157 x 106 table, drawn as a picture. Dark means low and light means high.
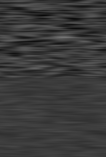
Streaks run across, left to right. Neither half mirrors the other. There is no overall slope. On average the colour sits 20% of the way up the scale. The bottom part is calmer, past a seam about 50% of the way down. A few values lie far out on both sides of the bulk.
